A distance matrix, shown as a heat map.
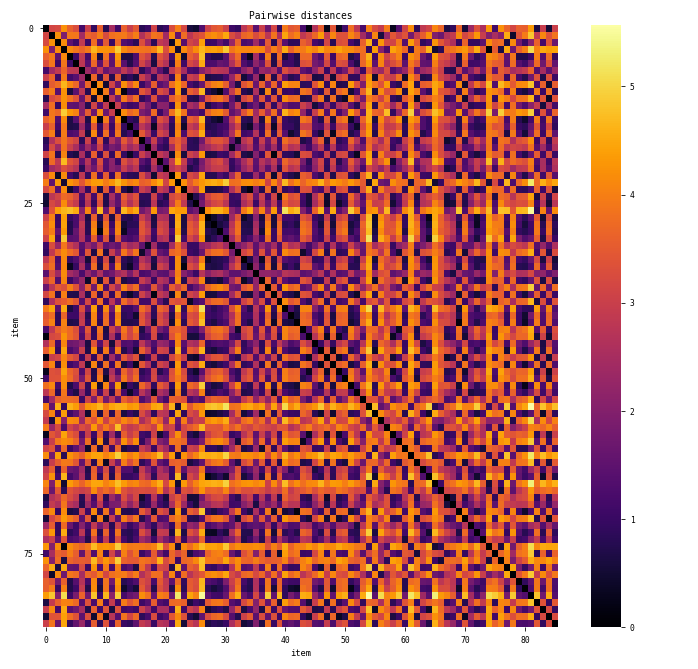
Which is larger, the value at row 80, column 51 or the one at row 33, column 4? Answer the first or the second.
the second
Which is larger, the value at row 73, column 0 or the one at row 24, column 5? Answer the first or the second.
the second
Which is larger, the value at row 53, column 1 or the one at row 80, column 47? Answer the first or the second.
the second
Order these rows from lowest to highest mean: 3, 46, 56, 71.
71, 46, 56, 3
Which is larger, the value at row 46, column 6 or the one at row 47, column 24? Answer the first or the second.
the first
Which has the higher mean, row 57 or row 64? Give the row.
57
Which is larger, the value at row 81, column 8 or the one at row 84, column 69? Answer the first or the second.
the first
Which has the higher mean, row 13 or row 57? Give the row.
57
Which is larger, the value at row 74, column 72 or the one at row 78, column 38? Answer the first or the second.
the first
